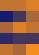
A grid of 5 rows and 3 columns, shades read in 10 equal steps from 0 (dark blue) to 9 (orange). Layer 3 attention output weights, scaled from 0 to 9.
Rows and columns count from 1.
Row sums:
22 8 21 5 22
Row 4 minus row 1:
-6 -5 -6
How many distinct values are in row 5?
3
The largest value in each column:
7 8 9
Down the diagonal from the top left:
7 2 7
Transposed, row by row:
7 0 6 1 7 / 7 2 8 2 6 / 8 6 7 2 9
